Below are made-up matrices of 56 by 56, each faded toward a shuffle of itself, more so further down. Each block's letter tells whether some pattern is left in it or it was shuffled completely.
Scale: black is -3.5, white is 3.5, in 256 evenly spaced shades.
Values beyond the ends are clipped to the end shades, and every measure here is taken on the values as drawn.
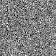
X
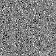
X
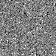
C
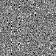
X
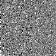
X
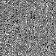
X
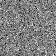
C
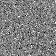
C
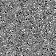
C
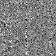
X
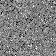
C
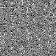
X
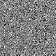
X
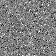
C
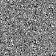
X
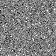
C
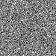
C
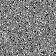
C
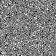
C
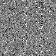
X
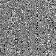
X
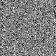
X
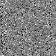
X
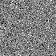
C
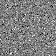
C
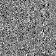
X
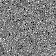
C
